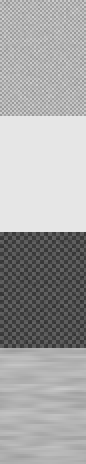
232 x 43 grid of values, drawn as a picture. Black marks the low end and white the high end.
It is made of 4 by 1 panels. Panel 1,1: high, checkered. Panel 2,1: very high, flat. Panel 3,1: low, checkered. Panel 4,1: high, streaked across, faint in contrast.
